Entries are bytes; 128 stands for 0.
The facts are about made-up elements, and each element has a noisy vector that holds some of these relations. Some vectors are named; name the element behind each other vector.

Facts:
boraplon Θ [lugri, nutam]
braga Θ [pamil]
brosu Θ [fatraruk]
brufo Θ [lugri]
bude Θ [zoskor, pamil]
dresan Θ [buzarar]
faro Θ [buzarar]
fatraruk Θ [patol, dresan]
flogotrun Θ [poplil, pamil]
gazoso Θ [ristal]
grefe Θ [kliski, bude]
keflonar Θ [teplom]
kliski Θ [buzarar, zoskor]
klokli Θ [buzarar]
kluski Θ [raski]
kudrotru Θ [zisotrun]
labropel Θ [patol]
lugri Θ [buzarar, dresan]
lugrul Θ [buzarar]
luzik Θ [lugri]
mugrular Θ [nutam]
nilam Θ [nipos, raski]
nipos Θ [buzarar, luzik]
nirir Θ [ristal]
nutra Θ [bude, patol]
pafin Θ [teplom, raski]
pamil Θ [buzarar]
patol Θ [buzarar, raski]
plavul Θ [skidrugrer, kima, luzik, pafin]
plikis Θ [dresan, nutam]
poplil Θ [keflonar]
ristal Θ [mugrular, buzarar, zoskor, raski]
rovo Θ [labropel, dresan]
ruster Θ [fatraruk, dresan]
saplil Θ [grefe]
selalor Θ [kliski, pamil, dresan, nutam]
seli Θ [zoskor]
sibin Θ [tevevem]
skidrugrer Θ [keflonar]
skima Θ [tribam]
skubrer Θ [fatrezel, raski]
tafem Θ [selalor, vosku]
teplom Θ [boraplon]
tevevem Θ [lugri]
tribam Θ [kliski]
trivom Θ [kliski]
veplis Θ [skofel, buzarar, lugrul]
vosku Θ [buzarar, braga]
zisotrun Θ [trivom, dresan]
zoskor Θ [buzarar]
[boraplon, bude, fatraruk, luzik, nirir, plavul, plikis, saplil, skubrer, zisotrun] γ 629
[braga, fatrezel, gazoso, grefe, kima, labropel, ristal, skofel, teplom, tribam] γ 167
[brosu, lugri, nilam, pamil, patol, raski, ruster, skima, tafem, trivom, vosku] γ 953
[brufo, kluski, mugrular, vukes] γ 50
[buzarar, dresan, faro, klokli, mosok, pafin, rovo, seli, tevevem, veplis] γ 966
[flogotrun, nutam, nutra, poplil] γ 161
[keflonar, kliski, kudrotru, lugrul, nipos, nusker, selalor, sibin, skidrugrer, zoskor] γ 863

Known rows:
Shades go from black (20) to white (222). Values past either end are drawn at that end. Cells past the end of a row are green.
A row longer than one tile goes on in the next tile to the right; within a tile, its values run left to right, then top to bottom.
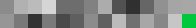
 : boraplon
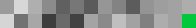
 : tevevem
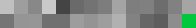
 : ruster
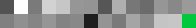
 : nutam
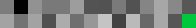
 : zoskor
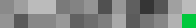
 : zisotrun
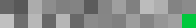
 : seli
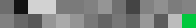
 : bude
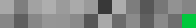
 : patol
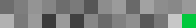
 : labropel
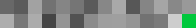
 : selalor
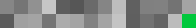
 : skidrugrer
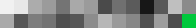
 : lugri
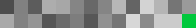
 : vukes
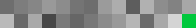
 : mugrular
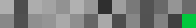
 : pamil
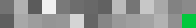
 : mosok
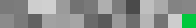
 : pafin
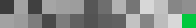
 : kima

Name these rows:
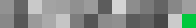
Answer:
trivom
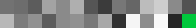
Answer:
buzarar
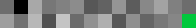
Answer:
kliski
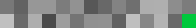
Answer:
veplis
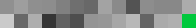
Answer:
brufo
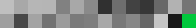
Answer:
dresan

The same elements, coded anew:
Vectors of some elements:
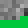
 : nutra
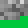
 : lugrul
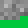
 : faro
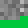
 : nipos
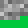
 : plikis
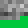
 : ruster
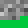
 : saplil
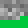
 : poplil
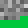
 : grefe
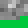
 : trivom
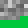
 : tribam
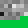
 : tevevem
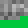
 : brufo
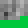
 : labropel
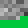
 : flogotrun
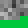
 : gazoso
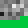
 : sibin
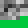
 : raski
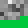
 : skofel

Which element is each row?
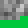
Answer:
rovo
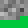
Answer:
mugrular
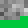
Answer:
lugri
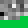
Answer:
mosok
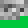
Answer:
nutam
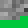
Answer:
seli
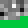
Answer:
vukes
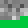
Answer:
kima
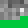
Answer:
pafin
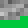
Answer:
boraplon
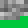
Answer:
zoskor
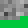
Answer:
fatraruk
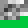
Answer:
buzarar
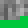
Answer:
patol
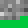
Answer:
bude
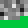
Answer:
nusker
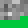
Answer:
pamil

